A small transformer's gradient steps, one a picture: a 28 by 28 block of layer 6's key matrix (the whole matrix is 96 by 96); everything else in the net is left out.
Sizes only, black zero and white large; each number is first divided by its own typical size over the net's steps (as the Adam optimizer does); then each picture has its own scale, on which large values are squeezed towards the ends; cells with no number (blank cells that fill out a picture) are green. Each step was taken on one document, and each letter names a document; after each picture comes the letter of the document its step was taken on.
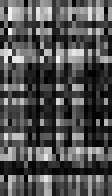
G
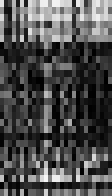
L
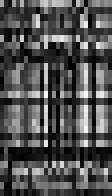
L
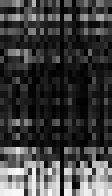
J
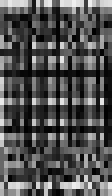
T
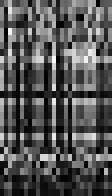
G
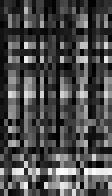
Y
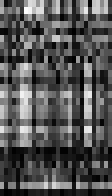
L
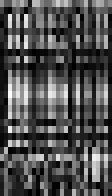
Y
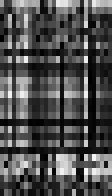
Y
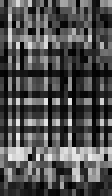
T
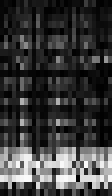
T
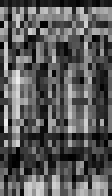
J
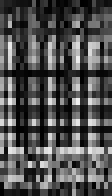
T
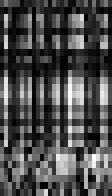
Y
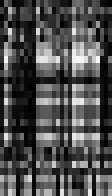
G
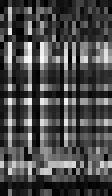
G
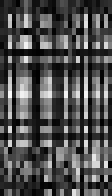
Y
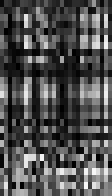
Y
